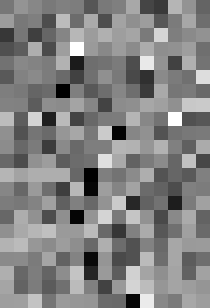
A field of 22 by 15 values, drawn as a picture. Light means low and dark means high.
Grain: fine. Mirror symmetry: none. Slope: none. Average level on the scale: 50%. Odd rows or columns: none.
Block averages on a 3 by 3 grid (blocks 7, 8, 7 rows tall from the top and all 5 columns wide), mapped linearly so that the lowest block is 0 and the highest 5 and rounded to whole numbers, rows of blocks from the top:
5 3 2 | 3 3 3 | 0 4 0
